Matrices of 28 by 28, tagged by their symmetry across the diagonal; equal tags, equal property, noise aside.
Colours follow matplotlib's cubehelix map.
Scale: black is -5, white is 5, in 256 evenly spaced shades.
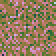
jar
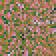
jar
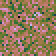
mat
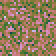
mat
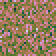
mat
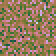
jar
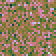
mat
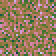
jar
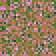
jar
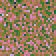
jar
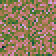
mat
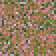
jar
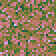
mat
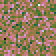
jar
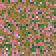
mat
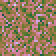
mat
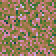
jar
